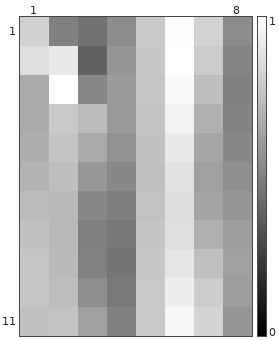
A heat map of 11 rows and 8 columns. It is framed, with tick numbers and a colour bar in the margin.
In the top left lies a patch that is rougher than the rest. The grain runs up and down. The top left is the roughest part. On average the colour sits 70% of the way up the scale.
